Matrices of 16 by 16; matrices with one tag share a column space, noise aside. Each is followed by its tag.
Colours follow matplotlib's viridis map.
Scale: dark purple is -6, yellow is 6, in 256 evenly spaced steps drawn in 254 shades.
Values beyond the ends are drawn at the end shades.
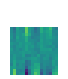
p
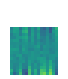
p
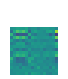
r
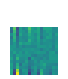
p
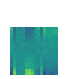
p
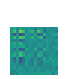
r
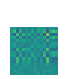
r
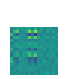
r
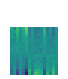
p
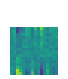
p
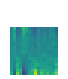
p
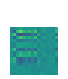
r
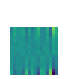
p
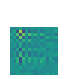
r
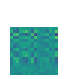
r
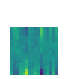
p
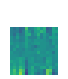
p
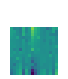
p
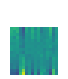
p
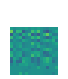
r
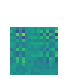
r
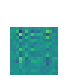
r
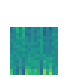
p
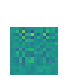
r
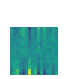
p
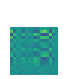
r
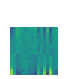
p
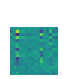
r
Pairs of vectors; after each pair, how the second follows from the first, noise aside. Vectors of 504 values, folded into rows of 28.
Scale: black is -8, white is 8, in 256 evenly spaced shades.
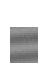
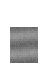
wrapped around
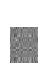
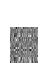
scaled up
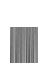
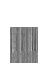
wrapped around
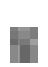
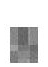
reversed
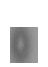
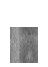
wrapped around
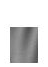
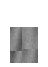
wrapped around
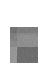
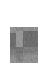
wrapped around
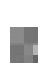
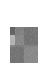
reversed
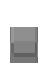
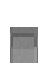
reversed
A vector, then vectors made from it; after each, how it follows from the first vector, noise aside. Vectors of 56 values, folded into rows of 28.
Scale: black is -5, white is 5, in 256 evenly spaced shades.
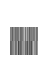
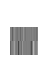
partly zeroed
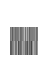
copied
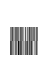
scaled up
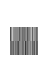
wrapped around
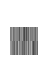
negated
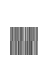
copied
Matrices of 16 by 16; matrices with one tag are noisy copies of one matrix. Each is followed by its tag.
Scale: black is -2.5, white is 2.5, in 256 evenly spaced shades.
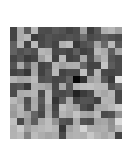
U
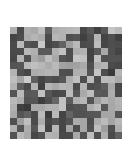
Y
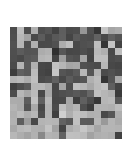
U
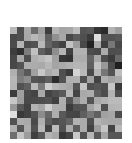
Y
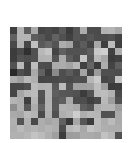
U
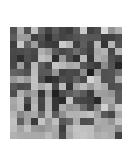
U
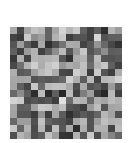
Y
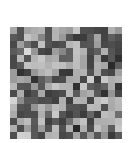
Y
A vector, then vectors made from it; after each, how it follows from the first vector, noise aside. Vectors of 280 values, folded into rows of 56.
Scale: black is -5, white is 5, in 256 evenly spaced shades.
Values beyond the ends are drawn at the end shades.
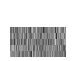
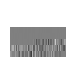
partly zeroed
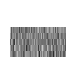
wrapped around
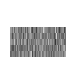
negated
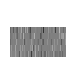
partly zeroed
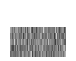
negated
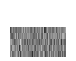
reversed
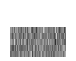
negated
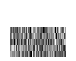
scaled up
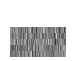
negated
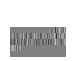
partly zeroed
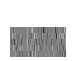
partly zeroed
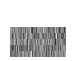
negated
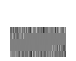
partly zeroed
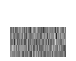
copied
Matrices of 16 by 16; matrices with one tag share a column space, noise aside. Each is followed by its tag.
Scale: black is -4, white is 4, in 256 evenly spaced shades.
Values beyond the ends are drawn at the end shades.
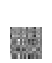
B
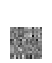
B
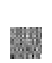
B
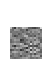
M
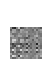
M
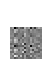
M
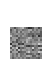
M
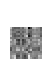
B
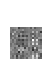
B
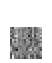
B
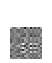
M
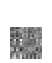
B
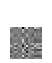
M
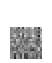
B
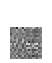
M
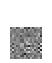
M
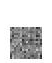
B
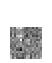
B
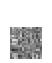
B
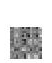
B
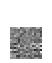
M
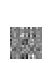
B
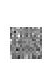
B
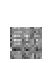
B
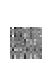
B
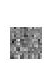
B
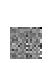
M
